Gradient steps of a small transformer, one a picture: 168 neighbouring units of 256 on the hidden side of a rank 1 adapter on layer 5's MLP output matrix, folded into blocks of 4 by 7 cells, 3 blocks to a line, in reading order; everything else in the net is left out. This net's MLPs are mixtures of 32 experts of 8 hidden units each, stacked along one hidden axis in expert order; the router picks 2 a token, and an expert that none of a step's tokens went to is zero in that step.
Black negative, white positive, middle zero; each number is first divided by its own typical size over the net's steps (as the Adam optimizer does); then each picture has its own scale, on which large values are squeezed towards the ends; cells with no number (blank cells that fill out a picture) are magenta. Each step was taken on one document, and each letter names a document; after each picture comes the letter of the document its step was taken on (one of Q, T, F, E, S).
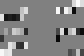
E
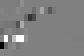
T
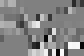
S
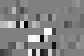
S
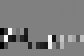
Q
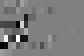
T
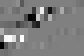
T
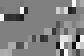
S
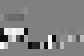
Q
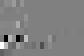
T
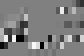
Q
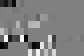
T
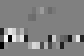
Q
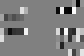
E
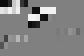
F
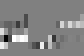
Q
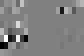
T
